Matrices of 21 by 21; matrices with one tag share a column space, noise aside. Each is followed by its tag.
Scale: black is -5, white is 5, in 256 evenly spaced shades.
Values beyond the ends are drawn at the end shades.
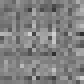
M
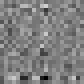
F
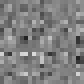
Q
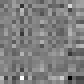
F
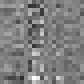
F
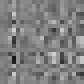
Q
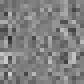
Q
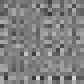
F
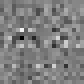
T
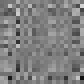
F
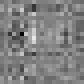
M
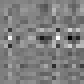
T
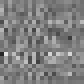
Q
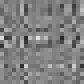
T
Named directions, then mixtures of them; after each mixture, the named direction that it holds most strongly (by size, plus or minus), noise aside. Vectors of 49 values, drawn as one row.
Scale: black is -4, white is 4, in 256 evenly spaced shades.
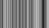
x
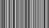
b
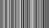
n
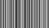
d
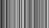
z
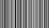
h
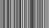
n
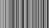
z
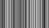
b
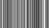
x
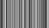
z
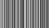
d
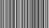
h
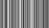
n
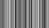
x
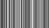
b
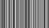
b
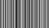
d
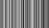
n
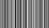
h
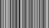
d
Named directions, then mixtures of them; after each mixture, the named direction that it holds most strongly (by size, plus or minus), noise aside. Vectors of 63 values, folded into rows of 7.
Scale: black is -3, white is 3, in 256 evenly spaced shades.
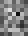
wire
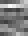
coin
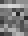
coin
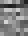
coin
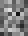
wire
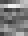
coin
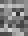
wire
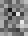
wire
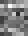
coin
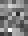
wire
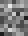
wire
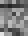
coin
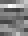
coin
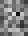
wire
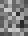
wire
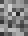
wire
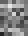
wire
